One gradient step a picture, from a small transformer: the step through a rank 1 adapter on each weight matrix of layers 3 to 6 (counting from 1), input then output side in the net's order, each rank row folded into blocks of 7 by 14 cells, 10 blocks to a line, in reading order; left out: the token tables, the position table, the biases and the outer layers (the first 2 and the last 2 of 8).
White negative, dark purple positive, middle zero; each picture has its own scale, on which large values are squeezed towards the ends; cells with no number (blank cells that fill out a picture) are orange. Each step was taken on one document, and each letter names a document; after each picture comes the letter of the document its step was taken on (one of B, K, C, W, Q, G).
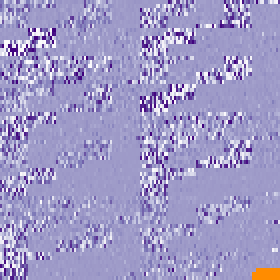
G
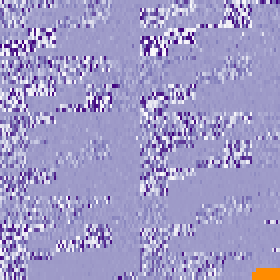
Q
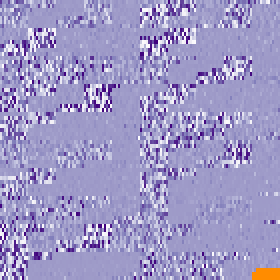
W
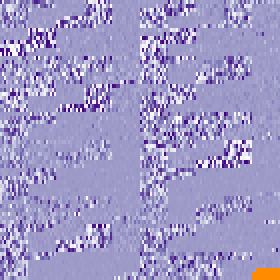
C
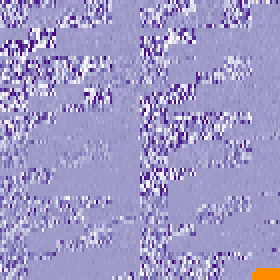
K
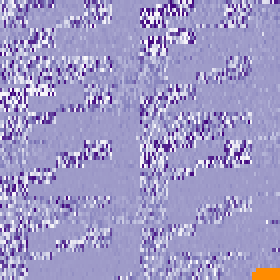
K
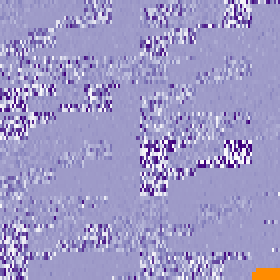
W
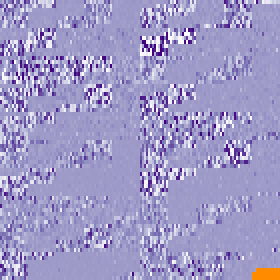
G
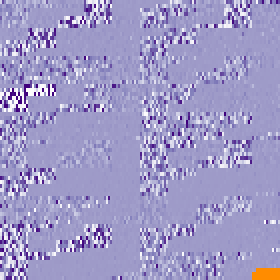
Q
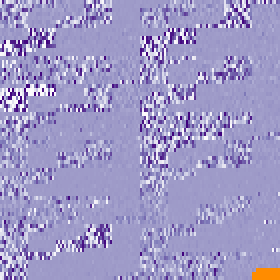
Q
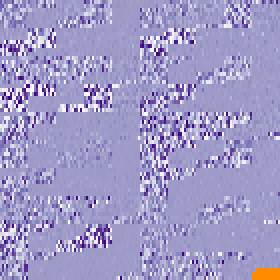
Q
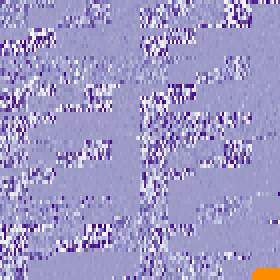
W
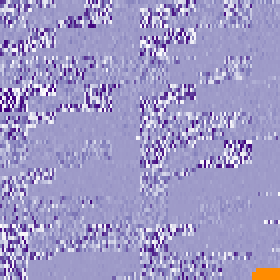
W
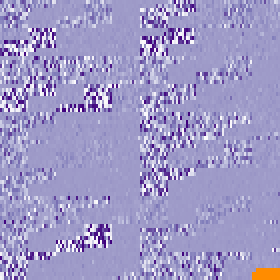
Q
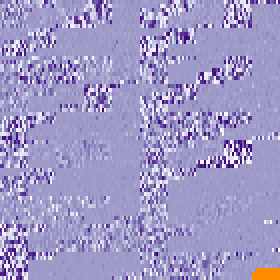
W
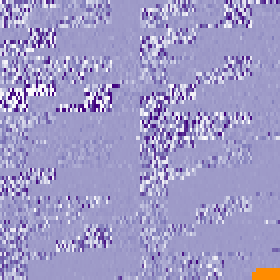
Q
